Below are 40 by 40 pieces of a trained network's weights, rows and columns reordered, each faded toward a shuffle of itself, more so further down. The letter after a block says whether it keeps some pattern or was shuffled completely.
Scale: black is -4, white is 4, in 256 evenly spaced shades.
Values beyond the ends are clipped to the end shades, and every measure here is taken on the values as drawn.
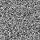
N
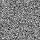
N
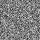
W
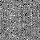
N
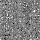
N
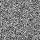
W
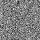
W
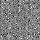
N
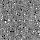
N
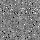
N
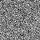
W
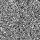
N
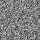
W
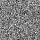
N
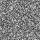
W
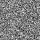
W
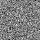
N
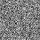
N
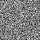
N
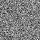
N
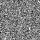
W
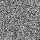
W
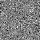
W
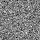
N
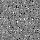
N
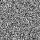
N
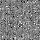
N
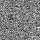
N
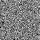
W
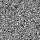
W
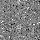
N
